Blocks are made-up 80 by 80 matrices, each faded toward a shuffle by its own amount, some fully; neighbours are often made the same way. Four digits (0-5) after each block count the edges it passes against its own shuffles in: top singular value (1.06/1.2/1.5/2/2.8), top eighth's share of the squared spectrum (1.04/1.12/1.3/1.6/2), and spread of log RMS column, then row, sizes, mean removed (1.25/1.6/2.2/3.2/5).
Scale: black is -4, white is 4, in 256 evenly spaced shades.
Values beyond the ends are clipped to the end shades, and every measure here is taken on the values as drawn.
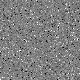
2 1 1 0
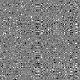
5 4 2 2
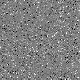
3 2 1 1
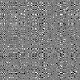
5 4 3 3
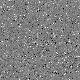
0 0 0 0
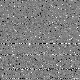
3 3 0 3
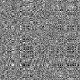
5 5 3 3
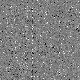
3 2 1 0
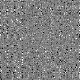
4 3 2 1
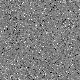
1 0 0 0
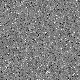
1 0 0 0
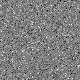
3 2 0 0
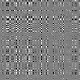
5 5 4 4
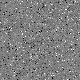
0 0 0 0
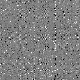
4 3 2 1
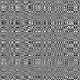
5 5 4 4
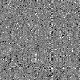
4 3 2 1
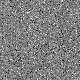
1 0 0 0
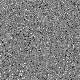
0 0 0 0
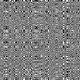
5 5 3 3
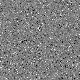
1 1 0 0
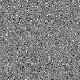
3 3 1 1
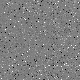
1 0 0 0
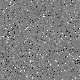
1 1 0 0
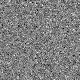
0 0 0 0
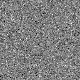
0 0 0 0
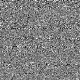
1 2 0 3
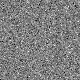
0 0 0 0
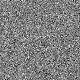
0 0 0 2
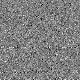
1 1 0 2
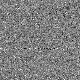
1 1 0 2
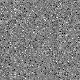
3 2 1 0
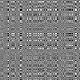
5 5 4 4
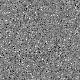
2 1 0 0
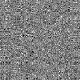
4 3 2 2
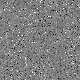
0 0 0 0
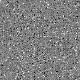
1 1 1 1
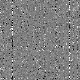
3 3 3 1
